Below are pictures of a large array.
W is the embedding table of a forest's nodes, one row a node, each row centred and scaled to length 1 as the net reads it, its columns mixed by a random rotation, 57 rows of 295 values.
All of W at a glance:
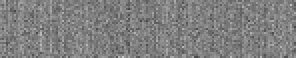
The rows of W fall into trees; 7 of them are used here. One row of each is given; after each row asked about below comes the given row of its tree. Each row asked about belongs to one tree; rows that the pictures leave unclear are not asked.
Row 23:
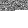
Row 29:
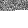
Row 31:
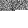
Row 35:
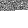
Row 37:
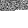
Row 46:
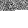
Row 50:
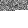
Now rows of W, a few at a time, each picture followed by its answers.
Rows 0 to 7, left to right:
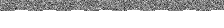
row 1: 50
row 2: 37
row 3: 50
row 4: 31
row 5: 29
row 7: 50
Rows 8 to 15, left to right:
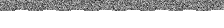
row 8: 37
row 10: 29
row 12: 29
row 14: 23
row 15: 35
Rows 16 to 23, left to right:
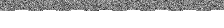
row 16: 23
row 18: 46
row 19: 50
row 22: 29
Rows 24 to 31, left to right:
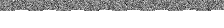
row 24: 31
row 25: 37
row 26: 35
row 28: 29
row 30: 37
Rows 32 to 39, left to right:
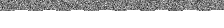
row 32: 35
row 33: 35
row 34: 46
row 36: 29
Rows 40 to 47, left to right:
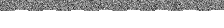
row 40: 37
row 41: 37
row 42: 31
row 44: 37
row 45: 37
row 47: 29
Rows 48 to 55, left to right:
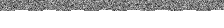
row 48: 35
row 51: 37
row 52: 50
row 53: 23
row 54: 29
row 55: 31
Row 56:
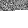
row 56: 29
